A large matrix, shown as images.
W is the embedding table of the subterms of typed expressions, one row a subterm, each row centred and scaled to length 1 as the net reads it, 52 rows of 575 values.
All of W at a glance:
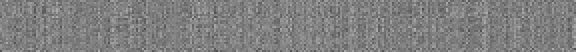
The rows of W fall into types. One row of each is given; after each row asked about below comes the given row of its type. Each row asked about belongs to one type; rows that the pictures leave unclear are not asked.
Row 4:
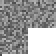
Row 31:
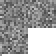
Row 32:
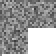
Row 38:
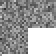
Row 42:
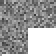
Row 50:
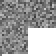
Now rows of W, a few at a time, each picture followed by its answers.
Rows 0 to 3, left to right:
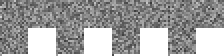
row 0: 38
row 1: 42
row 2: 4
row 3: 32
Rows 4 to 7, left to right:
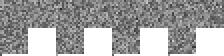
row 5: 38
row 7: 31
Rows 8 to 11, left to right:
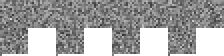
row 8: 4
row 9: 42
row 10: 42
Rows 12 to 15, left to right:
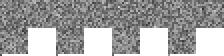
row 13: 50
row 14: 50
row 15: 32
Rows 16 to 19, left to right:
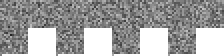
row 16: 42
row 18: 38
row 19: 31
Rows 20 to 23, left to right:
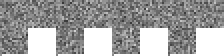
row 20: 42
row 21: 4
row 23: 4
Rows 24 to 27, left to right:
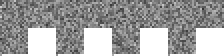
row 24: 38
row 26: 32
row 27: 32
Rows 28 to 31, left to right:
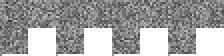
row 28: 4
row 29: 31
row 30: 42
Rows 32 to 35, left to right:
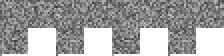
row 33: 50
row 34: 42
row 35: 50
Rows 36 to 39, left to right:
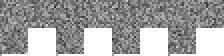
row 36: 32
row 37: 38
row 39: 42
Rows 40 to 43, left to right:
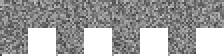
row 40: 4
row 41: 38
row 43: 38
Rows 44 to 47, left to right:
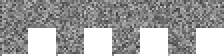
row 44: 32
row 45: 31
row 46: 31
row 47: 32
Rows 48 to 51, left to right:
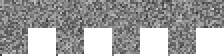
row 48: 4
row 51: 42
